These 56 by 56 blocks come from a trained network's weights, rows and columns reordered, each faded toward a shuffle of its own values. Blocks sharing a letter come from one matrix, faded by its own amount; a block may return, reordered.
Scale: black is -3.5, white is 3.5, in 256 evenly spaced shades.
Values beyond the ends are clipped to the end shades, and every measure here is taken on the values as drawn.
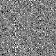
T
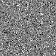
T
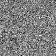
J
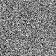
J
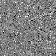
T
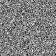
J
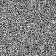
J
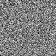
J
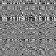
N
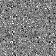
T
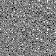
T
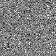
T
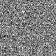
J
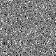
T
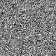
J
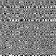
N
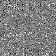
T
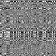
N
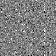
T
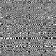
N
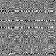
N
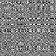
N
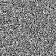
J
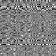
N
